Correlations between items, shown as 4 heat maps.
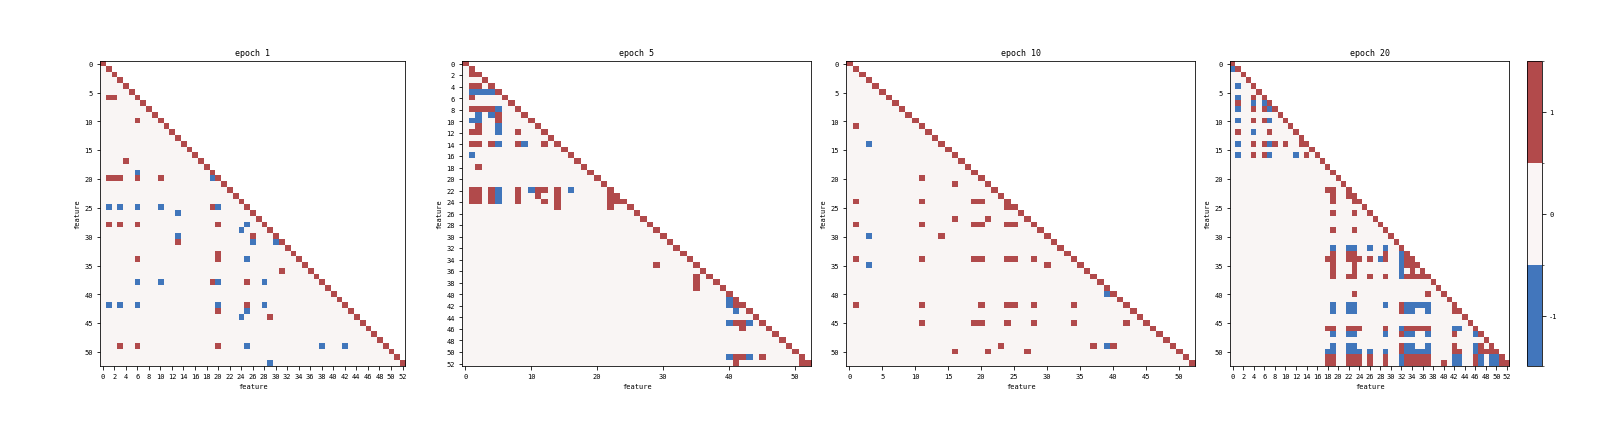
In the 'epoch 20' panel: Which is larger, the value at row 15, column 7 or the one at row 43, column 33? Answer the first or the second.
the first
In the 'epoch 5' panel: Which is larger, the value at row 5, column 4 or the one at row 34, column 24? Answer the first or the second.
the second
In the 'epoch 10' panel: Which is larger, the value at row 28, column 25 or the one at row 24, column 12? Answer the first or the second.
the first
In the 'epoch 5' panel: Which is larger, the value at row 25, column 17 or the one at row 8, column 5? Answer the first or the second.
the first
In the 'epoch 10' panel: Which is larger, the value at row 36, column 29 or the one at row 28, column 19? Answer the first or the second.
the second
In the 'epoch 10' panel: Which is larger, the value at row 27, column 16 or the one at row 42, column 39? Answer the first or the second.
the first
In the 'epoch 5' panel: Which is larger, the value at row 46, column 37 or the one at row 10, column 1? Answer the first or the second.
the first
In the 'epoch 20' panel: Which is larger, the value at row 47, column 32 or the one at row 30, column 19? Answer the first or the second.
the first
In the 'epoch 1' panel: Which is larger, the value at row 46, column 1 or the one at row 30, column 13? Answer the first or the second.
the first
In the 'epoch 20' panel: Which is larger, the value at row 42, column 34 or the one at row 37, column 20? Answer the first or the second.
the second
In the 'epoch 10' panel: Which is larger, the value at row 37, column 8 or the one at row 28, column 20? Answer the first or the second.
the second
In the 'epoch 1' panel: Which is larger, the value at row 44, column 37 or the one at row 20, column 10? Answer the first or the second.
the second
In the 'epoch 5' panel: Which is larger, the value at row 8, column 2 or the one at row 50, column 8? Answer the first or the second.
the first
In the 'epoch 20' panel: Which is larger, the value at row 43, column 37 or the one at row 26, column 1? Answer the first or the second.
the second
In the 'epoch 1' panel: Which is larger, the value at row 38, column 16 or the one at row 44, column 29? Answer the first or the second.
the second
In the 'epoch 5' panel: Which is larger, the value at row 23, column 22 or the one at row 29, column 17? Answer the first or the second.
the first
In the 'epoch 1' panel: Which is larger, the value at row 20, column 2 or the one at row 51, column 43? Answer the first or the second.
the first
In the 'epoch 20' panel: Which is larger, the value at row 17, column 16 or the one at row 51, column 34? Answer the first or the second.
the second
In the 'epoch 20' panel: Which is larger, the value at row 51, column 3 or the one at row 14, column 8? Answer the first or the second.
the second
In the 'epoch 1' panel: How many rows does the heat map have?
53
